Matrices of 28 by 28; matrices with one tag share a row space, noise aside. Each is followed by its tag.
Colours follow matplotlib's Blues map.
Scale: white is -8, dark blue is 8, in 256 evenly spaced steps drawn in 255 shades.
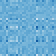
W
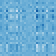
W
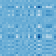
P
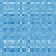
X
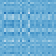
X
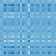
X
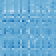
X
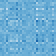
W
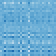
X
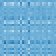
X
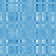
W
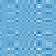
P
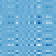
P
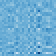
P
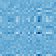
P
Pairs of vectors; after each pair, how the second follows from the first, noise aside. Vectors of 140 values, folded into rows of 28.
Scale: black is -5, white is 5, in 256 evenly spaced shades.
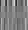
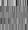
sign-scrambled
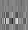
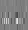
partly zeroed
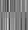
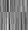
copied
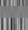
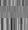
copied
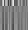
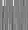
partly zeroed
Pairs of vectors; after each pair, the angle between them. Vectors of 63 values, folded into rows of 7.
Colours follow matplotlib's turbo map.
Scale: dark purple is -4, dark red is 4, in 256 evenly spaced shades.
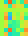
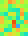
orthogonal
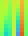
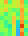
nearly parallel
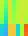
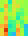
nearly opposite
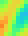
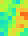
nearly opposite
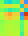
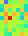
partly aligned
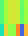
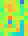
partly aligned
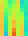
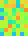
partly opposed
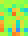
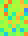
orthogonal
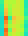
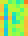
nearly opposite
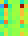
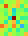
orthogonal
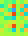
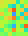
nearly opposite
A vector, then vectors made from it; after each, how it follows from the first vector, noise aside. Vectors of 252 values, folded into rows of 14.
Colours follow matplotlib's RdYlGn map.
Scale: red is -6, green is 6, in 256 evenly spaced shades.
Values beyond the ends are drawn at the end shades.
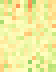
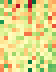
scaled up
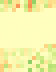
partly zeroed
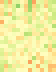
negated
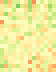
negated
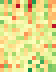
scaled up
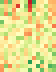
scaled up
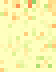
partly zeroed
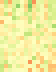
negated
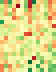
scaled up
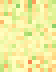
negated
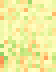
wrapped around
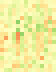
wrapped around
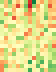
scaled up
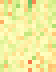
negated
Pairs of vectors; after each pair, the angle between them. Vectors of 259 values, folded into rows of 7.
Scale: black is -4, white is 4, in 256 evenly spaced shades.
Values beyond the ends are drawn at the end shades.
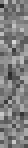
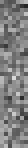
orthogonal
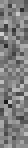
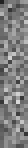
partly opposed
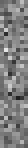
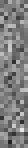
orthogonal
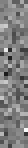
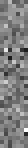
nearly parallel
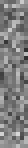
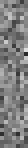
nearly opposite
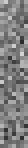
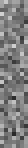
nearly parallel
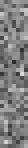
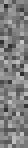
partly opposed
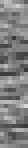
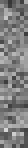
partly opposed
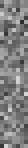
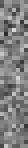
nearly parallel
